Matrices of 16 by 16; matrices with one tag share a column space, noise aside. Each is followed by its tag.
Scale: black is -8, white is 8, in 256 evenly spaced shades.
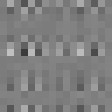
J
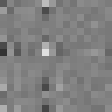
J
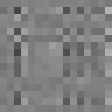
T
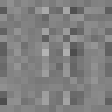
T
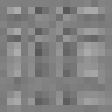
T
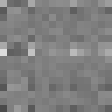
J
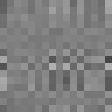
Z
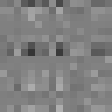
J
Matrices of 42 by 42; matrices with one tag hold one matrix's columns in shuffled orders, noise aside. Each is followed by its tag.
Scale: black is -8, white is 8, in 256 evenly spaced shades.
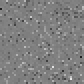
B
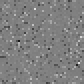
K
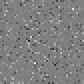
K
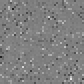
B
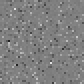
K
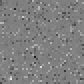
B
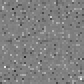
B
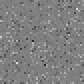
K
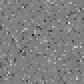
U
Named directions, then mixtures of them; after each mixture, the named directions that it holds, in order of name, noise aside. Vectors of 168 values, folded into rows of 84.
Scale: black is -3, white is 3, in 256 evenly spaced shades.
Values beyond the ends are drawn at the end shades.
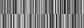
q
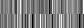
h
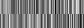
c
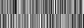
c, h, q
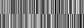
c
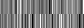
h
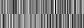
c, q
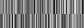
q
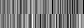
h, q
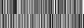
c, h, q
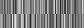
q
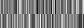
c, h, q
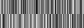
c, q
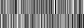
c, h, q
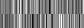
c, h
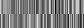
c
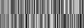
c, q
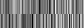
c, h, q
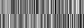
c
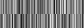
q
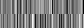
h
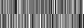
c, h, q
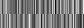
c, h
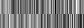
c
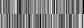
c, h, q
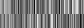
c, q
